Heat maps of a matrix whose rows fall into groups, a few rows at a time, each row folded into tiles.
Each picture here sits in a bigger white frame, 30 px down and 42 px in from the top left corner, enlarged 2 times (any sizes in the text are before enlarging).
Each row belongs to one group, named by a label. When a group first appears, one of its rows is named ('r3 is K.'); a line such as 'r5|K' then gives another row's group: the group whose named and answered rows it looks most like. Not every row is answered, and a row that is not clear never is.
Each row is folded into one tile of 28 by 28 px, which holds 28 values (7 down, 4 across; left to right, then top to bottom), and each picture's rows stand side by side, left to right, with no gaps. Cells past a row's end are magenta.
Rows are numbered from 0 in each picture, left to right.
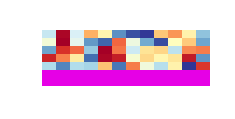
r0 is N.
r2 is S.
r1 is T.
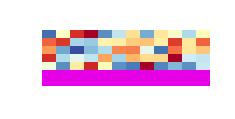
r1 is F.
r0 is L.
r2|N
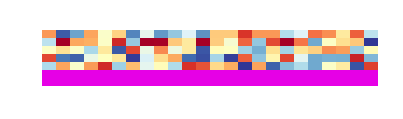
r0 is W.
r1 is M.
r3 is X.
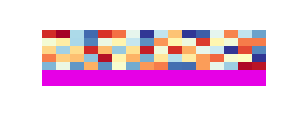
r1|S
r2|F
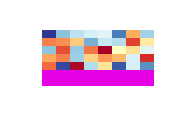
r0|T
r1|T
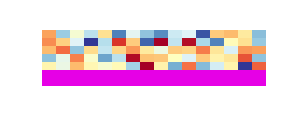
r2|T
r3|S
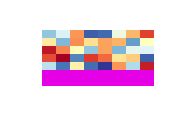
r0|T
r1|L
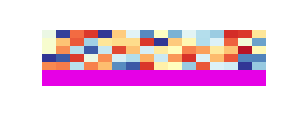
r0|X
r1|F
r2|S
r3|N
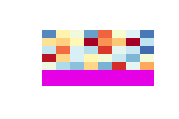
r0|F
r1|W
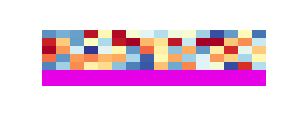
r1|N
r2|M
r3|T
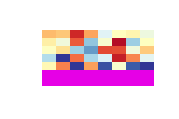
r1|N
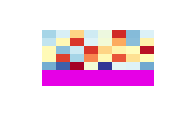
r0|T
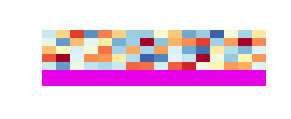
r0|T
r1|M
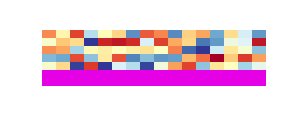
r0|X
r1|N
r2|X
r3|F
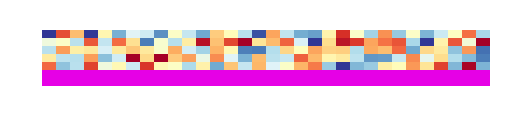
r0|F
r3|W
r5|N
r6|X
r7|M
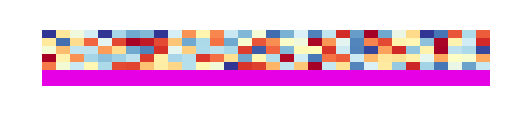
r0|F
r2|L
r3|M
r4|M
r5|L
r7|L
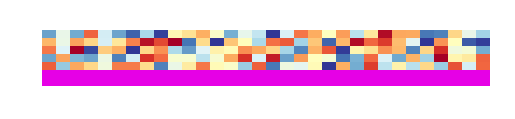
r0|M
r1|W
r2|L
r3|S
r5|W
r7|L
